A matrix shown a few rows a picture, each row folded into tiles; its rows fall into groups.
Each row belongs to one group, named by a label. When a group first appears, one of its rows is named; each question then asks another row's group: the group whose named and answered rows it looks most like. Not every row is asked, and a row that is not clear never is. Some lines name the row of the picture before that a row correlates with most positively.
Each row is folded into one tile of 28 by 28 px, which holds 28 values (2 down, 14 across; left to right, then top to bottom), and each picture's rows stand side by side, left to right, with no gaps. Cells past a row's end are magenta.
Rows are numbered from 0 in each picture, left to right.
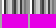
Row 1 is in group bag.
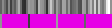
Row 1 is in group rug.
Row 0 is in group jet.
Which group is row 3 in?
rug
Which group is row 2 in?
jet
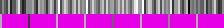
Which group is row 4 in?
rug
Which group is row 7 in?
jet
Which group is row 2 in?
bag
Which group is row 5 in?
bag
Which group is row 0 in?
jet
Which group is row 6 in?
bag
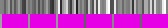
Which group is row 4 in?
bag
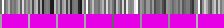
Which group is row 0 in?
bag
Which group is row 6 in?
jet
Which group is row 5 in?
jet
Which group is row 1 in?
jet
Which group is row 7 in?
bag
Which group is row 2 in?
jet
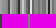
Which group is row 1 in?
bag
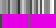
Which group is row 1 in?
rug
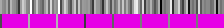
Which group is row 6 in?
bag
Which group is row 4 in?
rug
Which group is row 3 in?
rug
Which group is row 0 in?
rug
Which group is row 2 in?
bag
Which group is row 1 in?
bag
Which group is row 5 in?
bag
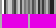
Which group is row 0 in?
bag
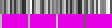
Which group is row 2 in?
jet
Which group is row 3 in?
rug
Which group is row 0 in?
jet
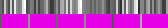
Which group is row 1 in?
jet
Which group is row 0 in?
rug
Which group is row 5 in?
jet
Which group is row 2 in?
rug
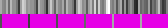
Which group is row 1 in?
rug
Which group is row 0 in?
rug
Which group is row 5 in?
jet
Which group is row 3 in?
rug
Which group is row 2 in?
rug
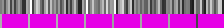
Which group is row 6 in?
jet
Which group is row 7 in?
rug
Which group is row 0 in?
jet
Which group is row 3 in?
bag
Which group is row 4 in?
bag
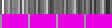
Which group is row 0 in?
bag
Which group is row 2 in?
jet
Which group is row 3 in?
jet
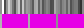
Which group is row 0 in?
bag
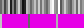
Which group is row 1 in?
rug
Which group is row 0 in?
jet
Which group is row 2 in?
bag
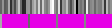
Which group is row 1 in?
rug
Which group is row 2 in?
bag
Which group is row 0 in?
jet
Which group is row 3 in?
bag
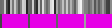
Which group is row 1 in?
rug
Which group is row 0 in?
rug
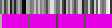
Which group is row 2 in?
rug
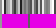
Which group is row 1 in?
rug
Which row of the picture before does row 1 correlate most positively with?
3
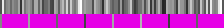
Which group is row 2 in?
rug
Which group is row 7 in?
rug
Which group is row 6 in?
rug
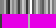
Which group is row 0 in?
rug
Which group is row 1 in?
bag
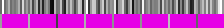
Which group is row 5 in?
bag
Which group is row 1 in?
jet
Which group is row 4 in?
bag
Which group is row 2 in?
rug
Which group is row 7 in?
rug
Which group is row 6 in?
jet
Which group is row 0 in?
bag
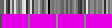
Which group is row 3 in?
bag
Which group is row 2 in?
jet
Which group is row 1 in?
bag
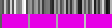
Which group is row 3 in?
jet
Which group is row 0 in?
rug
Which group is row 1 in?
jet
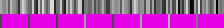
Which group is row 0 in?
rug
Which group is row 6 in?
jet
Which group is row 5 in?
jet
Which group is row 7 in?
bag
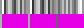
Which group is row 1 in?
bag
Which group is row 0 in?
bag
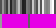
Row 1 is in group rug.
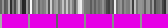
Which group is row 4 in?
bag
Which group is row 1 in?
bag
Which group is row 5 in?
jet
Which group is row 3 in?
jet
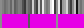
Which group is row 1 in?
rug
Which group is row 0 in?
jet
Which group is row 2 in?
bag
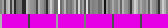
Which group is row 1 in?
rug
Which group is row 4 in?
rug
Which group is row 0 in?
jet
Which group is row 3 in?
bag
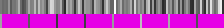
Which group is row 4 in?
bag
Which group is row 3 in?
rug
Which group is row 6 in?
jet
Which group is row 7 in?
rug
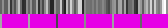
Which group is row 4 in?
jet
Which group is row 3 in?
jet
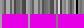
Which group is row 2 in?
bag
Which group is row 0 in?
jet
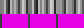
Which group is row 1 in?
rug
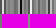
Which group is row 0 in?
bag
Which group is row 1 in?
bag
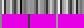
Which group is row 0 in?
bag
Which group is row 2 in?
bag
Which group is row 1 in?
rug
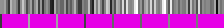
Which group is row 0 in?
rug
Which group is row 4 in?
rug
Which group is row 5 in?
rug
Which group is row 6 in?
bag
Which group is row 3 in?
rug
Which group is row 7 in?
bag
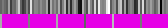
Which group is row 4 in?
jet
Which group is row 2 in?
jet
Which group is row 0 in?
jet
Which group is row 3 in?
rug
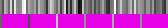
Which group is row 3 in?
jet
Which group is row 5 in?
jet
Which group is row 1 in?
rug
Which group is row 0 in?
rug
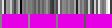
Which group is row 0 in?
bag
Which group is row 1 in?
jet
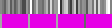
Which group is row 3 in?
rug
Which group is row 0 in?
jet
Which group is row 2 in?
bag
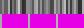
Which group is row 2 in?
jet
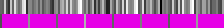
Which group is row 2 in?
rug
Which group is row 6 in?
rug
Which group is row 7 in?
jet
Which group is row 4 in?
rug
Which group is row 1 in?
jet
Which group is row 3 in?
jet
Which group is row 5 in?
bag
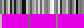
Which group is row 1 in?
rug
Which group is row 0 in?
jet
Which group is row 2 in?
bag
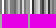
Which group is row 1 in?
bag
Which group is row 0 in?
bag
